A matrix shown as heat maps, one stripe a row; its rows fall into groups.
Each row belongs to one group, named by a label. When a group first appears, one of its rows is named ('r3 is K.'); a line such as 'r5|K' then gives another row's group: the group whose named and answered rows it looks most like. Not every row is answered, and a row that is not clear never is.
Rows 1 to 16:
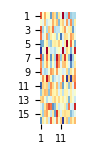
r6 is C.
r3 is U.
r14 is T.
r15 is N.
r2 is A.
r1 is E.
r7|N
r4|U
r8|N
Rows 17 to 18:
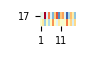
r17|A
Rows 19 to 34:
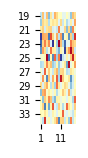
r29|N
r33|E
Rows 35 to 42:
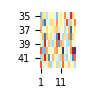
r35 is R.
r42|E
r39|A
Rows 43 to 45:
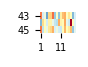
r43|U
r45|U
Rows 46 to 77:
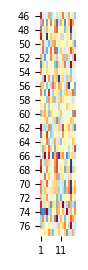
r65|T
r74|C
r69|A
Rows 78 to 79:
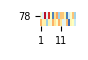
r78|A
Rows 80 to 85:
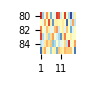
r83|U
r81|A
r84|T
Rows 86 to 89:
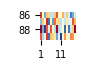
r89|U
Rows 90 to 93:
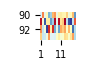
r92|U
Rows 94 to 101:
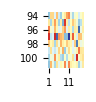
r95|N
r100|T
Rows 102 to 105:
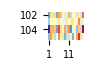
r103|R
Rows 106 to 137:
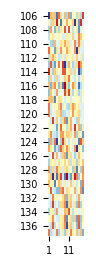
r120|U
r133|A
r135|A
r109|R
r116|N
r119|U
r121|A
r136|A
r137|E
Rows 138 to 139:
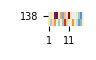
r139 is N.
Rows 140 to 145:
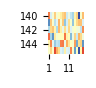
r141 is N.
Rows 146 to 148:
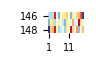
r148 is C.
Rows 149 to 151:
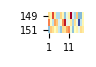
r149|E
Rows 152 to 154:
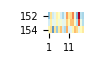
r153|R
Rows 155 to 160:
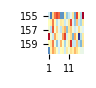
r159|E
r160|C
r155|T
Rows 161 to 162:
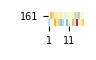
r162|T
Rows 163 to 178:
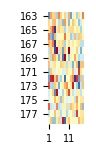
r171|R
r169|N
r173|N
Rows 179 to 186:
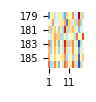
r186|N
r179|R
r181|N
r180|A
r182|T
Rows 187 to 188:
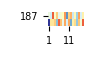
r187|A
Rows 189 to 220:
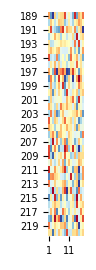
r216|T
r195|E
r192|T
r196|T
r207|A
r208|N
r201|R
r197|U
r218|T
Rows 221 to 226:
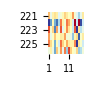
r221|N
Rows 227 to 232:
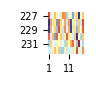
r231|R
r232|T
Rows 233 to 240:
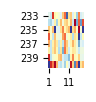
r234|C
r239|U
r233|A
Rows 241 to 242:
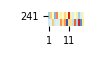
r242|A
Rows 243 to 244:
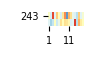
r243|A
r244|C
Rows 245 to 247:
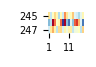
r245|N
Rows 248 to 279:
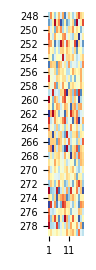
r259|A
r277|N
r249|T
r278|E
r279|R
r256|U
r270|N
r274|U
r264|E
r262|C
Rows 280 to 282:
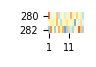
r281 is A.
